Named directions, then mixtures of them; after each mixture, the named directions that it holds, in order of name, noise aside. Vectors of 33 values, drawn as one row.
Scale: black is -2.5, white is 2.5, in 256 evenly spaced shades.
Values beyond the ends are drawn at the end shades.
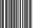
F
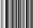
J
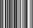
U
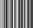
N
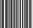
F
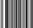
J, U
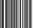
F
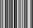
N, U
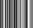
U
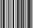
N, U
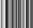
J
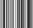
U
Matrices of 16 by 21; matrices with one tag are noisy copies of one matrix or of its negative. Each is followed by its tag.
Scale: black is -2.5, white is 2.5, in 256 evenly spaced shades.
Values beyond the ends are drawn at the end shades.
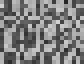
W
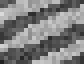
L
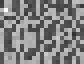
W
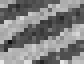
L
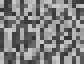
W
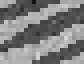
L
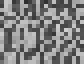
W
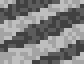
L
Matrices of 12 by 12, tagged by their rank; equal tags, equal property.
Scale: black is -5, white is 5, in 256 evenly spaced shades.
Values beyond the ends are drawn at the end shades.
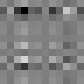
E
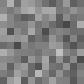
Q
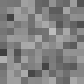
Q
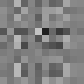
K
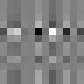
E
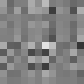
K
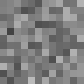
Q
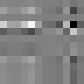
E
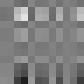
E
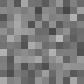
Q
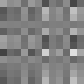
E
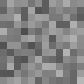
Q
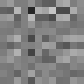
K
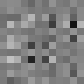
K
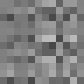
K
